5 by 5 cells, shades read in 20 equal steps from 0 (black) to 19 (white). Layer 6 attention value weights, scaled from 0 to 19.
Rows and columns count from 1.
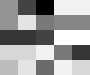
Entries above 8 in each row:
3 5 2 4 4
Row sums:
52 57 51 63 73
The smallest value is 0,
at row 1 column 3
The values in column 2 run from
4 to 17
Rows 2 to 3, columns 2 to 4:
17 9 10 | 4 5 19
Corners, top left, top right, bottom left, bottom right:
11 18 14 16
